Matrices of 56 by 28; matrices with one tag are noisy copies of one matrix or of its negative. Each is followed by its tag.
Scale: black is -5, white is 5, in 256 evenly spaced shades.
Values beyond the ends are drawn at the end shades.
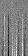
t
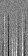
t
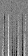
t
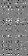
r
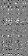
r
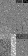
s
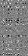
r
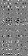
r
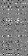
r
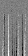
t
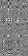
r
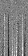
t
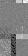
s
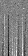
t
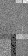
s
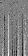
t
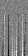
t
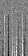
t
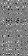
r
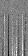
t
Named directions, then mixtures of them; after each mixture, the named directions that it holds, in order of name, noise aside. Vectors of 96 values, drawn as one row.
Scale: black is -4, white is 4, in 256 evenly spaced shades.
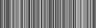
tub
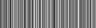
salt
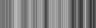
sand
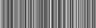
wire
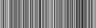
tub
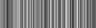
sand, tub, wire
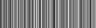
salt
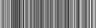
salt, sand, tub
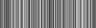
tub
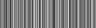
salt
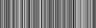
tub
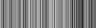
sand, tub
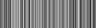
salt, sand, tub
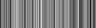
salt, sand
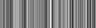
salt, sand, wire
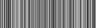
salt, tub, wire
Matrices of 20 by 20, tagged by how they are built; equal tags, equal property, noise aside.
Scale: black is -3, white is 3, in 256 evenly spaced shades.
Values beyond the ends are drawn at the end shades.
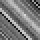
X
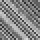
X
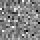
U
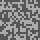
U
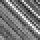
X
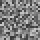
U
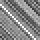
X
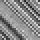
X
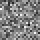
U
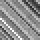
X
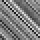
X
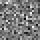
U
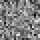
U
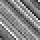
X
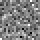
U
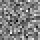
U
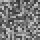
U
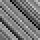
X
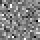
U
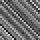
X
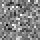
U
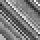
X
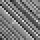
X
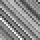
X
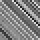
X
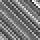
X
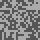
U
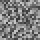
U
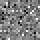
U
